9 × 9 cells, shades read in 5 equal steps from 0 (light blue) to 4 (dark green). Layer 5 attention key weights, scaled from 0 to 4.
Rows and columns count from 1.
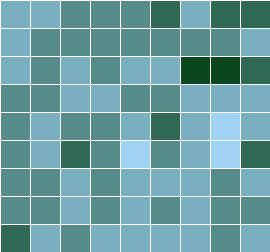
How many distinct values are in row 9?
3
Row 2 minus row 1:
0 1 0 0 0 -1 1 -1 -2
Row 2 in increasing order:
1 1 2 2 2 2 2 2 2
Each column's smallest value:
1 1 1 1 0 1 1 0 1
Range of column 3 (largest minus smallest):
2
